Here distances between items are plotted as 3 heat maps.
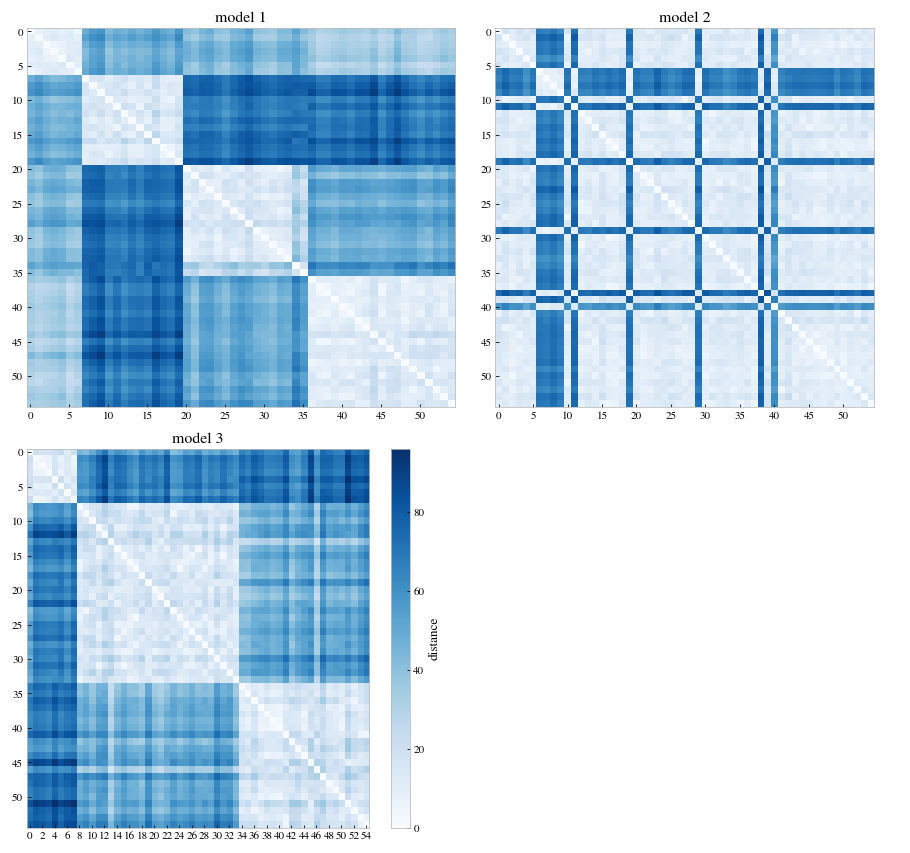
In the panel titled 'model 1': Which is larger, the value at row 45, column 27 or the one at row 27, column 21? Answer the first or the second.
the first
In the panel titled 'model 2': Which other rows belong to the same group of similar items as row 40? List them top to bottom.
6, 7, 8, 9, 11, 19, 29, 38
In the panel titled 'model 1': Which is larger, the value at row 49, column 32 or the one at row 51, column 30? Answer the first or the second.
the first
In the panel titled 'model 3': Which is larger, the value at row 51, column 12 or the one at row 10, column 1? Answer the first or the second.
the second
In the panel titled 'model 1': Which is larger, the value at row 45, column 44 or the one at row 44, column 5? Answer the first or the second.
the second
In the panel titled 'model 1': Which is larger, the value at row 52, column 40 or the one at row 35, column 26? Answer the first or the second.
the second
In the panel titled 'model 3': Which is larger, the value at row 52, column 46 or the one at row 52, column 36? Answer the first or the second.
the first
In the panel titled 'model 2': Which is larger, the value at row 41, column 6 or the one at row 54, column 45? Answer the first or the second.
the first
